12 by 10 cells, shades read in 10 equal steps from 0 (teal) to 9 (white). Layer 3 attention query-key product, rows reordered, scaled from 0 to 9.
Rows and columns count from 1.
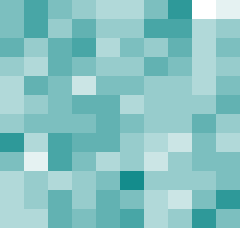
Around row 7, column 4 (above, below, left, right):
3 3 4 3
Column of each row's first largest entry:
9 9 5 2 4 1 1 8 2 1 8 1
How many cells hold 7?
4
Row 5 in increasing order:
3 4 4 4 4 5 5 6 6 7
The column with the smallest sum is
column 3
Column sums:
56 57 43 49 51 50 59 54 59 53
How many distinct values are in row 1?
7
